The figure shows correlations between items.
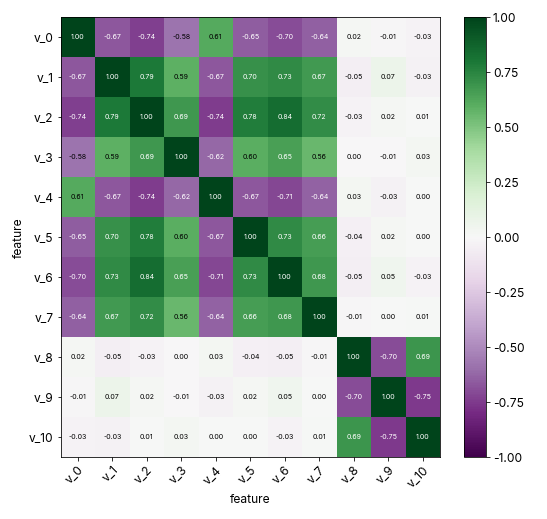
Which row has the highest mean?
v_2
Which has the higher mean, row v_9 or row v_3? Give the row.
v_3
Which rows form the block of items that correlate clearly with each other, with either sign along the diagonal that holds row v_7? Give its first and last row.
v_0 to v_7
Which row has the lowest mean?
v_4
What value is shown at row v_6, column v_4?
-0.71
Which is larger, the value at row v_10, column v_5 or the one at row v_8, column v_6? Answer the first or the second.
the first
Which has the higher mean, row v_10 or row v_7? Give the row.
v_7
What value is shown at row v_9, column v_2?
0.02
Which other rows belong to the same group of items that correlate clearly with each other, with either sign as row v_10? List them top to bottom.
v_8, v_9
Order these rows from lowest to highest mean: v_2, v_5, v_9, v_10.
v_9, v_10, v_5, v_2
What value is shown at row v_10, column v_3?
0.03
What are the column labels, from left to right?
v_0, v_1, v_2, v_3, v_4, v_5, v_6, v_7, v_8, v_9, v_10
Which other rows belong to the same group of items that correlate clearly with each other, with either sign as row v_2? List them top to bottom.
v_0, v_1, v_3, v_4, v_5, v_6, v_7
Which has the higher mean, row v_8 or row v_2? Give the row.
v_2
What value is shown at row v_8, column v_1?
-0.05
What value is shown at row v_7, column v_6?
0.68
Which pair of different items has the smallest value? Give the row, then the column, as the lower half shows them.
v_10, v_9
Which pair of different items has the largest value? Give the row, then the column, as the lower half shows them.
v_6, v_2
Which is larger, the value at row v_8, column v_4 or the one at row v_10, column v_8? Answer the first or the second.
the second
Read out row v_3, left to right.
-0.58 0.59 0.69 1.00 -0.62 0.60 0.65 0.56 0.00 -0.01 0.03
